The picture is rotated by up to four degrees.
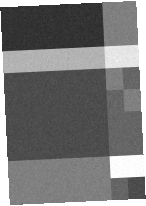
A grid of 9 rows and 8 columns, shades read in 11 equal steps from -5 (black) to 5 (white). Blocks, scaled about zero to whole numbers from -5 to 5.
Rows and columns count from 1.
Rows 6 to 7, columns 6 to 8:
-2 -1 -1 / -2 -1 -1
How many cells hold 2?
6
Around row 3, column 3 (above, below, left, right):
-3 -2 2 2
